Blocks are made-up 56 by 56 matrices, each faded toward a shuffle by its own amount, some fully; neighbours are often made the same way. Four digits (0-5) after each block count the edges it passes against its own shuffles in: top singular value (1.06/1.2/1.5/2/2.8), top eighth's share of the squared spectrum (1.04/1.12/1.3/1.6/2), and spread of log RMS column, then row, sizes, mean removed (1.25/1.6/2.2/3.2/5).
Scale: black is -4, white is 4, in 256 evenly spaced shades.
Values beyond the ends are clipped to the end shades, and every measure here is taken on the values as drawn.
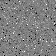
0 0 0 0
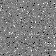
1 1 0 1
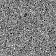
0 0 0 0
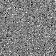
0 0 0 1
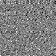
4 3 1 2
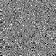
3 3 1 1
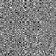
4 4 2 2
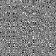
4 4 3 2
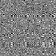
4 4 2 2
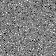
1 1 0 0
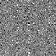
3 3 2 1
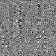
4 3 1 1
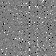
3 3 1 0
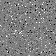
1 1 0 0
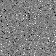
2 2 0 0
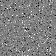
2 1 0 0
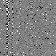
4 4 2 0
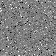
1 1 0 0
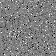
0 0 0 0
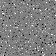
0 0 0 0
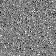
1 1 0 0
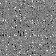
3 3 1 1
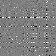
4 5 2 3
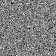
0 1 0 1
